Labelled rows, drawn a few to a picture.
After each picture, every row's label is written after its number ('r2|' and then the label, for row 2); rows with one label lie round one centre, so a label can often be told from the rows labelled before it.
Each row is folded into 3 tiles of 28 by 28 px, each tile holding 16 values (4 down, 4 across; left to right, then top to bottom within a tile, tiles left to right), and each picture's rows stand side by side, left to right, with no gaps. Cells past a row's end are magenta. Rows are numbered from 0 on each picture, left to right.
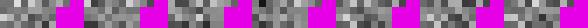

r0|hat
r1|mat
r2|mat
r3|mat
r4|hat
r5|hat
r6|hat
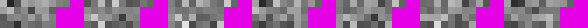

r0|mat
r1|hat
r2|hat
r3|mat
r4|hat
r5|hat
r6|mat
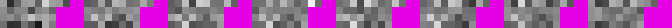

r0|mat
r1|hat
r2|hat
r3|hat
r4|hat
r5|hat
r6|hat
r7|mat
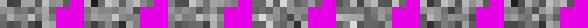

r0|mat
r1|mat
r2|mat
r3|hat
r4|hat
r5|mat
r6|mat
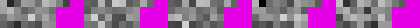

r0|mat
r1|hat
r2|hat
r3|mat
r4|mat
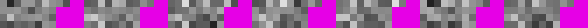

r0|mat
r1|hat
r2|hat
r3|hat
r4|hat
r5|mat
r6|hat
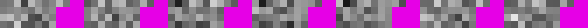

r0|hat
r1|hat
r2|mat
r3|mat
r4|mat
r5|hat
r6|hat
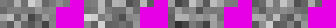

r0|hat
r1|hat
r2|mat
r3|hat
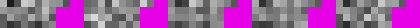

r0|mat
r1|hat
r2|mat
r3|mat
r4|mat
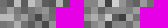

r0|hat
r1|hat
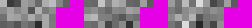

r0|mat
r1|hat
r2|hat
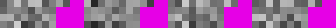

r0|hat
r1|mat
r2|hat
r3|hat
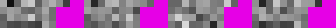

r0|mat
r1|mat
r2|hat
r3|mat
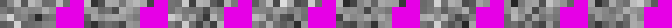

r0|hat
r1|mat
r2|hat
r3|hat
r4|mat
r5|hat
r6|mat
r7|mat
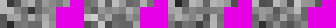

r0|mat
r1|hat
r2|mat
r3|mat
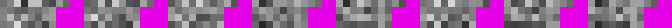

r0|hat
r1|hat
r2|hat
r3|mat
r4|mat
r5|hat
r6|mat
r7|mat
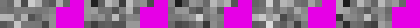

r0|hat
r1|mat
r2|mat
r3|hat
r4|mat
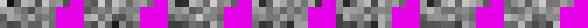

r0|mat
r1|hat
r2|mat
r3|mat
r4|mat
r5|mat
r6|hat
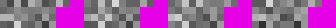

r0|hat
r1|hat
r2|hat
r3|hat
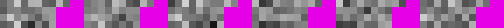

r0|hat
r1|hat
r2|hat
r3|mat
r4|mat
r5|hat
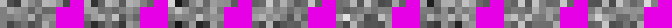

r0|mat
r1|mat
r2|mat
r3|hat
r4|hat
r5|mat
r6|hat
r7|hat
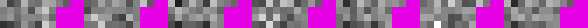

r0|mat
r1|hat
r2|mat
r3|hat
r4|mat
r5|hat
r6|mat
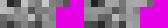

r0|mat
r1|mat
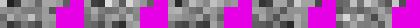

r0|mat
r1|mat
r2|mat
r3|mat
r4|hat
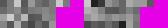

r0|hat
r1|mat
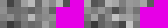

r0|mat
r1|mat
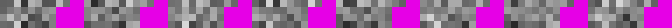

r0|hat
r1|mat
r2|hat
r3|hat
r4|mat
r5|hat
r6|mat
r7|hat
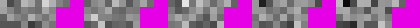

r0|mat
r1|hat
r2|hat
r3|mat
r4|mat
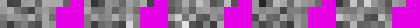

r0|mat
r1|mat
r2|hat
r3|mat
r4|hat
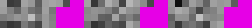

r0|mat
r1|mat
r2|mat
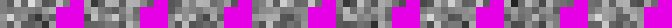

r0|hat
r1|mat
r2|hat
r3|hat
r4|mat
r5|hat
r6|mat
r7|hat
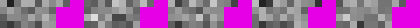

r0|mat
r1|hat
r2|mat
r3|mat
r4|hat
